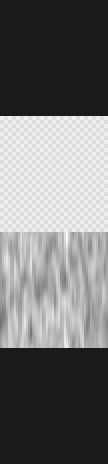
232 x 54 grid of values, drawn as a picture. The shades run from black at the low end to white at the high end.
It is made of 4 by 1 panels. Panel 1,1: very low, flat. Panel 2,1: very high, checkered, faint in contrast. Panel 3,1: high, streaked downward. Panel 4,1: very low, flat.
